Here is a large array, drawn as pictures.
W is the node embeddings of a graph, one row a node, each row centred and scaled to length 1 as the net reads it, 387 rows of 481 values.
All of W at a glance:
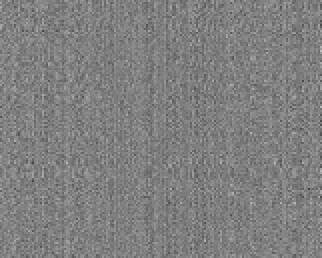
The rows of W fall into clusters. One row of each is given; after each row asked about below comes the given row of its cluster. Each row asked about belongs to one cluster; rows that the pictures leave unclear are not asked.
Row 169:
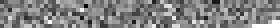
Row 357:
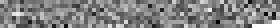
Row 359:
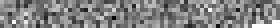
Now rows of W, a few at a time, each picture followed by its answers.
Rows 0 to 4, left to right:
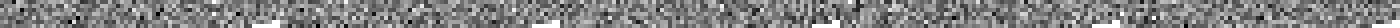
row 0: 357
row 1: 357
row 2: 359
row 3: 359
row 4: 357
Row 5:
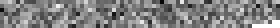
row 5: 359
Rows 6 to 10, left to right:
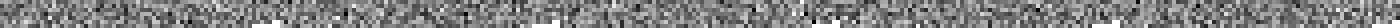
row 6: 359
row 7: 169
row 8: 359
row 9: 359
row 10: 359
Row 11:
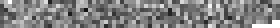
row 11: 359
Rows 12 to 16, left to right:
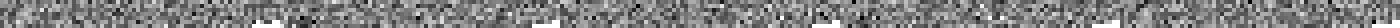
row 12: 359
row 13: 357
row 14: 359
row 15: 357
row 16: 359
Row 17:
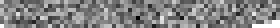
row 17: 357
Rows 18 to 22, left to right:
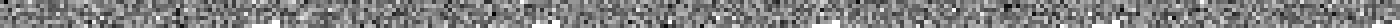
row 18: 169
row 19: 359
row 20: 169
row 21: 359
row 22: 359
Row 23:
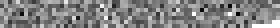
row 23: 357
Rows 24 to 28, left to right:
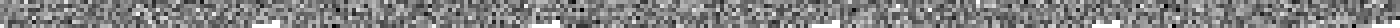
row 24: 357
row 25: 169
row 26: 357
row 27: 359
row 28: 169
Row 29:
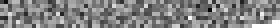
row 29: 169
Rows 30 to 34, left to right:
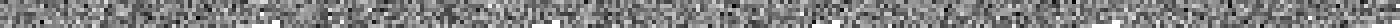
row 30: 169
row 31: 359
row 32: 359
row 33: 169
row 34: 169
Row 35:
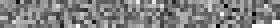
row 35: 359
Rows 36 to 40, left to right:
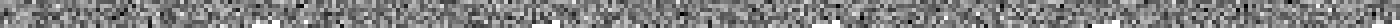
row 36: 359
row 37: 359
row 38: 359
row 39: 357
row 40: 359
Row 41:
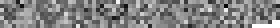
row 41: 359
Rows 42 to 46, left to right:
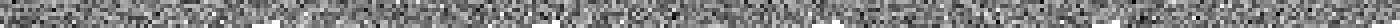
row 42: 357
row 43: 359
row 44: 359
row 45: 357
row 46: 357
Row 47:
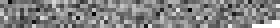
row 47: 357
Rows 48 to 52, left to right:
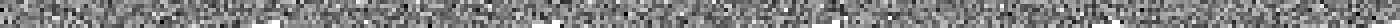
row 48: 169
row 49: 359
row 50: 169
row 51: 359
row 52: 357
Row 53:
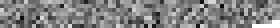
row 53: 357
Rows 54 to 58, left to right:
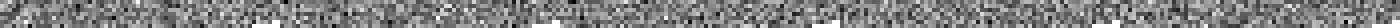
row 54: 359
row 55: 169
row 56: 357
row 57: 359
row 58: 169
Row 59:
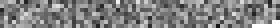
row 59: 359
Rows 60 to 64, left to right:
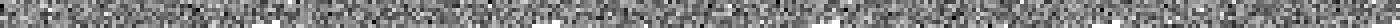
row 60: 359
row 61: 359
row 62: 169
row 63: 359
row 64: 169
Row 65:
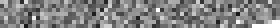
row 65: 357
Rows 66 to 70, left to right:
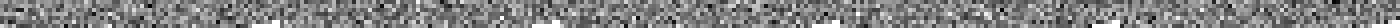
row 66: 357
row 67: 359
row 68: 357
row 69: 357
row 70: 169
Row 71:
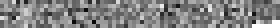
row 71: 359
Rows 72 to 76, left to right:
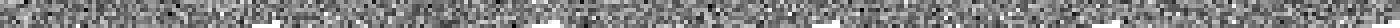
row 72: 359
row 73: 169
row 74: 357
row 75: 357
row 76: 169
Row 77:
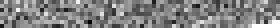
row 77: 169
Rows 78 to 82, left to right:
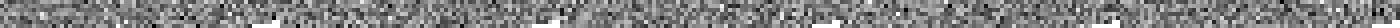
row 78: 357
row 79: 169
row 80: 359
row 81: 169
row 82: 359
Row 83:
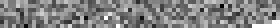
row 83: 357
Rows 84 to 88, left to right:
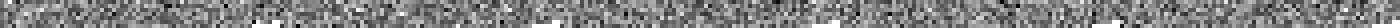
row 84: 359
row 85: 169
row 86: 169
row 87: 359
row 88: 169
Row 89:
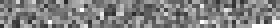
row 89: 169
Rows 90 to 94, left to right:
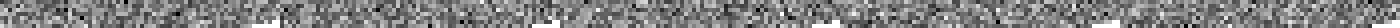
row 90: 169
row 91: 359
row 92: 359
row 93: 357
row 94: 357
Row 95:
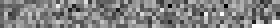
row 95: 359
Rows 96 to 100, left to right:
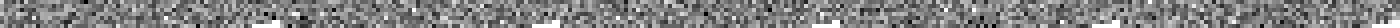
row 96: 357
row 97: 357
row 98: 169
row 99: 357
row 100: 169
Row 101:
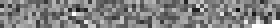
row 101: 359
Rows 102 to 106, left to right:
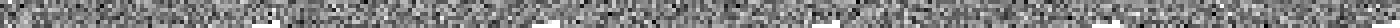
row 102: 359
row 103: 357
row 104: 359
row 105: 359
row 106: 357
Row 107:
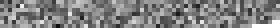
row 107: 169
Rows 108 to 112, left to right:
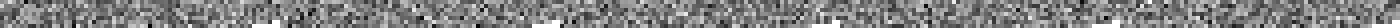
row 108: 359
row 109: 357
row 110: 169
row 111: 169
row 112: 169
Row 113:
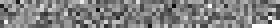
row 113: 359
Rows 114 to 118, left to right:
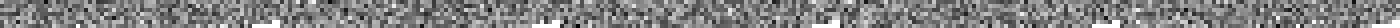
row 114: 359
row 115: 169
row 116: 169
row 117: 359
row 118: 169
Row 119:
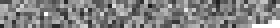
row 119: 169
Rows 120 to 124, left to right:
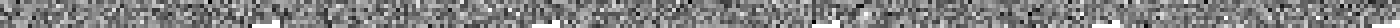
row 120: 359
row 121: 359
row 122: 359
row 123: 359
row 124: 357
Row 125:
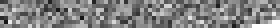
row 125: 169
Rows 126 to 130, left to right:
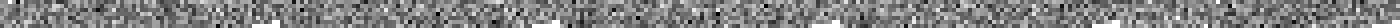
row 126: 359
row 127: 357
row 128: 357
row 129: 357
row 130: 169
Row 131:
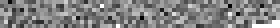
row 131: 357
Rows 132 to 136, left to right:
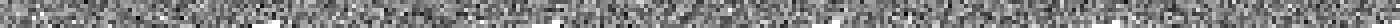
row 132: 357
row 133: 169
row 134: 169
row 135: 169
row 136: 169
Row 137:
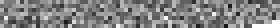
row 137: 357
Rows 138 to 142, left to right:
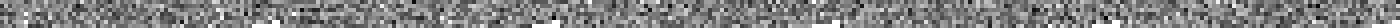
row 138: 359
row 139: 357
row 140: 169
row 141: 359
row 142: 169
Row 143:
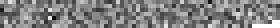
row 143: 359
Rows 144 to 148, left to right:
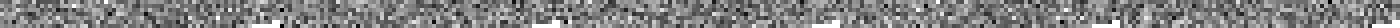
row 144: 169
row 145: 169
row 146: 169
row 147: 169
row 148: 359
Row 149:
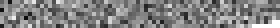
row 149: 169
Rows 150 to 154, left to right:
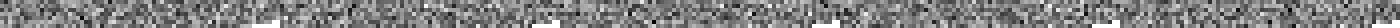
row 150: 169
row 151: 359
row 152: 359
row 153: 359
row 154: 359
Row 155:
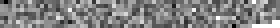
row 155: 169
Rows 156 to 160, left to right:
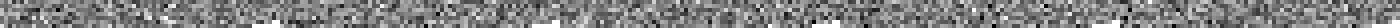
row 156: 357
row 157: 357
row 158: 359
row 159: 357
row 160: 169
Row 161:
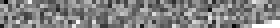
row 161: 169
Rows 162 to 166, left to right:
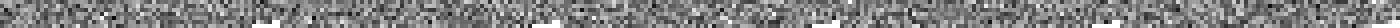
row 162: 359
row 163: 359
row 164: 357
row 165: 359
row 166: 169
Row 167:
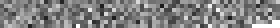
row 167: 359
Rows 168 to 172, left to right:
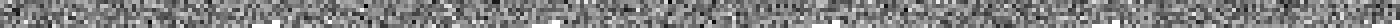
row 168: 359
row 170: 169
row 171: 169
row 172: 359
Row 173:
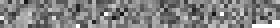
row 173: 359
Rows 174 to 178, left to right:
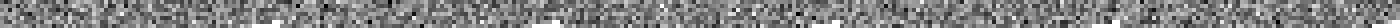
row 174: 169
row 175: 169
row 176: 357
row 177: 169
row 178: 357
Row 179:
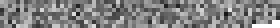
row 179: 359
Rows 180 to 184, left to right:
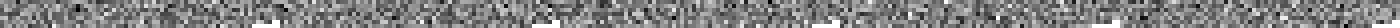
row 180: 359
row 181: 359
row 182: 359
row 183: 169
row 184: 357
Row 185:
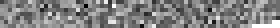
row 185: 169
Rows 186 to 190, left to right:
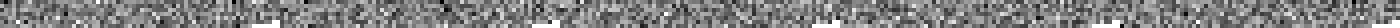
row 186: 169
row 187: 359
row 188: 359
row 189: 169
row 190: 169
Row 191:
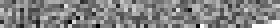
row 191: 357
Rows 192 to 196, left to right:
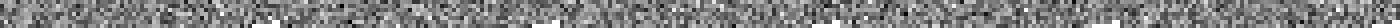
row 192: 359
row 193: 357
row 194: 359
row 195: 169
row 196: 359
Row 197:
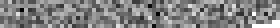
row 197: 357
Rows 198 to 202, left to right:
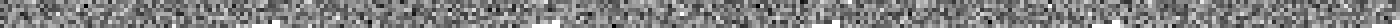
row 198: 169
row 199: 169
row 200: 169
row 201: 359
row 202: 169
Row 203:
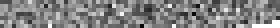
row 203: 169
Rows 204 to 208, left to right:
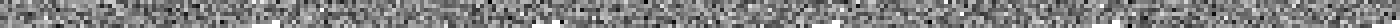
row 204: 169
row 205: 359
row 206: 357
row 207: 169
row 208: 357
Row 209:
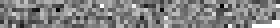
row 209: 357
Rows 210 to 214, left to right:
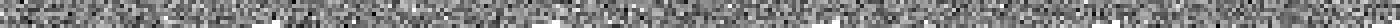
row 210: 357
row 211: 357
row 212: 169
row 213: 359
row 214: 359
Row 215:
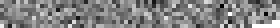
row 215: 357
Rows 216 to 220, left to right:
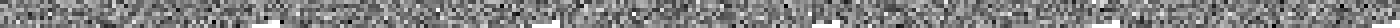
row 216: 169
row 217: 357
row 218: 359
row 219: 169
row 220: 357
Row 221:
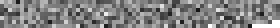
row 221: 359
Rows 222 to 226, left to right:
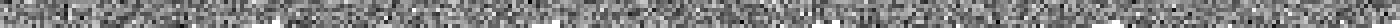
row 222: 169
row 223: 357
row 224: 359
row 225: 357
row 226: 357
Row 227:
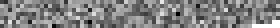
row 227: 169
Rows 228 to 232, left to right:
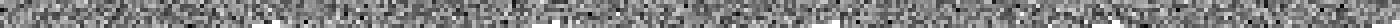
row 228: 359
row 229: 169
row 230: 169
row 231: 359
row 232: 357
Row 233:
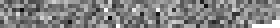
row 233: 357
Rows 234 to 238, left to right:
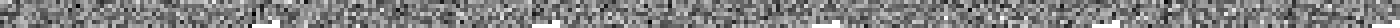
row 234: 359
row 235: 359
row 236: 169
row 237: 357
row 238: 359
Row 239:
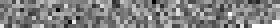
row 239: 357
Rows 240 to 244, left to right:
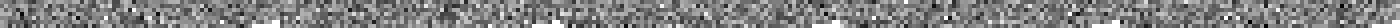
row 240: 357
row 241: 359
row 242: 357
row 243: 357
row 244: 357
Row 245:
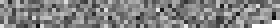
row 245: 357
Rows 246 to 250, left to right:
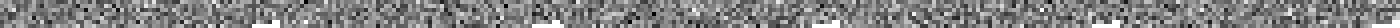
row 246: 359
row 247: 359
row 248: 357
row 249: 359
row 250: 169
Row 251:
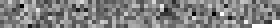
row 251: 359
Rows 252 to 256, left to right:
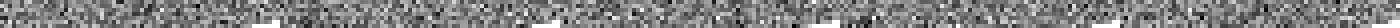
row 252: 169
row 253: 357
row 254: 169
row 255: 357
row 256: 169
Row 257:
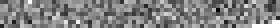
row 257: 169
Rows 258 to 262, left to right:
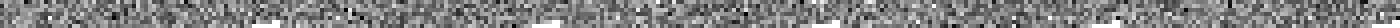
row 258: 359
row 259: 169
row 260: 169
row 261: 169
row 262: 169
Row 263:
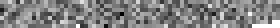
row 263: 359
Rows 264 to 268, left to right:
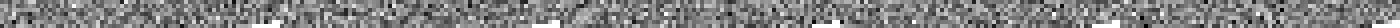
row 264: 169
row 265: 169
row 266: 359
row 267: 357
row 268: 357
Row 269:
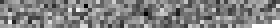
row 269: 169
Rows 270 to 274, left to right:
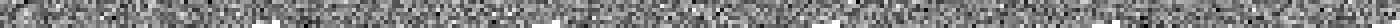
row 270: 359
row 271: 357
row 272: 357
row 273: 359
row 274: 357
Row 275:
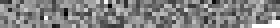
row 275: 169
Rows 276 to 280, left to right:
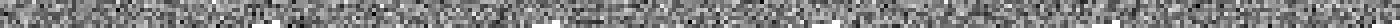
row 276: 359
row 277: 357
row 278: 357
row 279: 169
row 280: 359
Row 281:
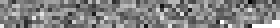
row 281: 357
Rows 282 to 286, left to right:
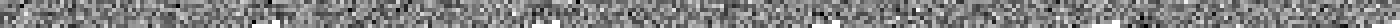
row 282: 359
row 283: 359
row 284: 359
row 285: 169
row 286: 357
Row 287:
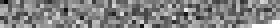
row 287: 169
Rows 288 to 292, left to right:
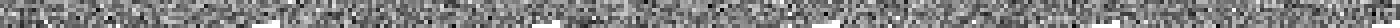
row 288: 357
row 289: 359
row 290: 357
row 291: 169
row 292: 359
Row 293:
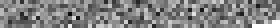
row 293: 357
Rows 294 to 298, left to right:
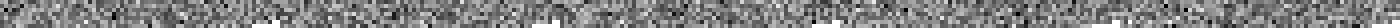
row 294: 359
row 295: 359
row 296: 359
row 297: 169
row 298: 169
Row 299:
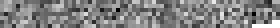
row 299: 359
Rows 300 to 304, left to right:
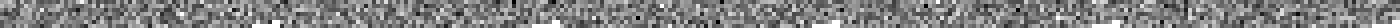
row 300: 359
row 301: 169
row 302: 357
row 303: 169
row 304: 169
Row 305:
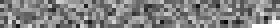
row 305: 169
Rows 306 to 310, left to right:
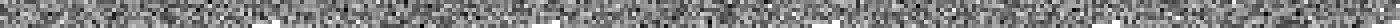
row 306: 359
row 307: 169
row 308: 359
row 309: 359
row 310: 169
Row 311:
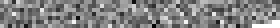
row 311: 357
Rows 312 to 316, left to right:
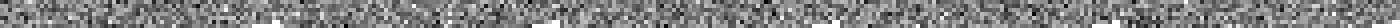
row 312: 169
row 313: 357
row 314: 359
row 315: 359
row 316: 357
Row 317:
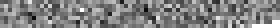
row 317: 169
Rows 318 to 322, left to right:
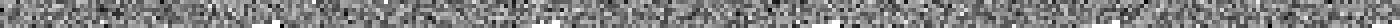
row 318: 359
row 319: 169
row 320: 169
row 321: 169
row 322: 359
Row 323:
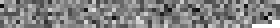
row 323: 359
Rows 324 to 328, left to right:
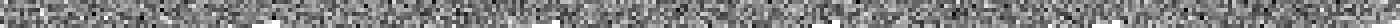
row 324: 357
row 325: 169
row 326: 359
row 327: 359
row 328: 169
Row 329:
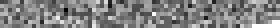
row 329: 169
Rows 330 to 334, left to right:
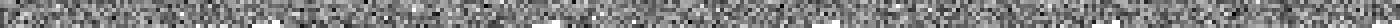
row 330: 359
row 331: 357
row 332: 357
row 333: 359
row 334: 359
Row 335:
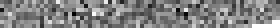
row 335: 169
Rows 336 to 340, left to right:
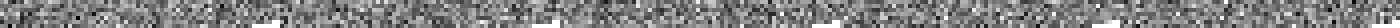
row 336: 357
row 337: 169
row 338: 359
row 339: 357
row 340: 169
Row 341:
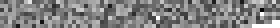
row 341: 169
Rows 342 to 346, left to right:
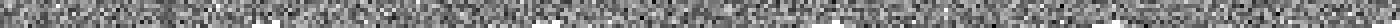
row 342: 359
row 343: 359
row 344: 169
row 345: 357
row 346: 357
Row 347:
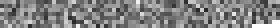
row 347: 359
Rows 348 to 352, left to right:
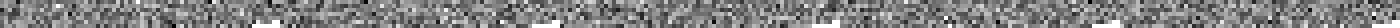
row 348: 359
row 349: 357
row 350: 169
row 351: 357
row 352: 357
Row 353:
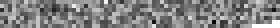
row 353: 169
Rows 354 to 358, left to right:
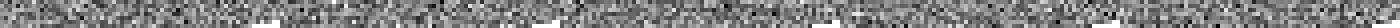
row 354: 169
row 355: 357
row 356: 359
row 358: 357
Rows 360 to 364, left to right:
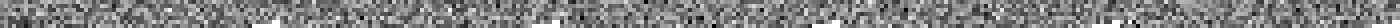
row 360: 357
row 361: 169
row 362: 357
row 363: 169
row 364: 169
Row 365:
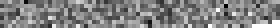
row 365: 359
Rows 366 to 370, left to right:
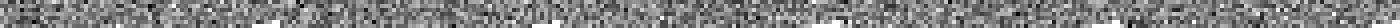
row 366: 357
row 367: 359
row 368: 169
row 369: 169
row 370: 357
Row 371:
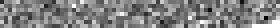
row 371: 169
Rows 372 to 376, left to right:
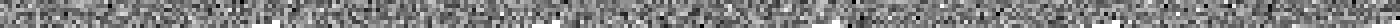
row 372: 169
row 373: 359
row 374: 169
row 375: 357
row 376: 169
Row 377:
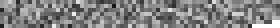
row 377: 359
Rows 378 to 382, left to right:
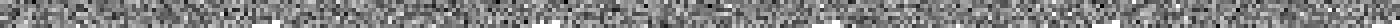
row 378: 359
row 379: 169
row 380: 169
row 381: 357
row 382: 359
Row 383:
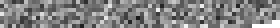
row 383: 357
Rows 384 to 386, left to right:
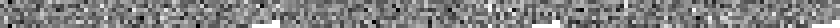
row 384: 357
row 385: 359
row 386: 357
